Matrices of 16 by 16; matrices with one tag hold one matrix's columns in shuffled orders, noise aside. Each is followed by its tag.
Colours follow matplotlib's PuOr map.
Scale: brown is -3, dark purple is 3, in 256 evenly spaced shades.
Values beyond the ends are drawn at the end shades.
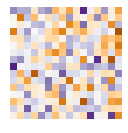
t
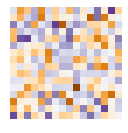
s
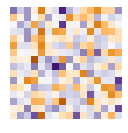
t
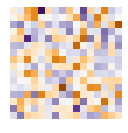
s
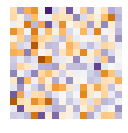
t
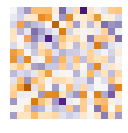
s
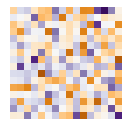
t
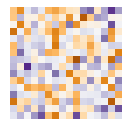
t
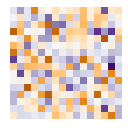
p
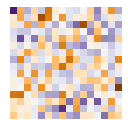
s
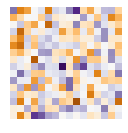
t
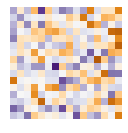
t
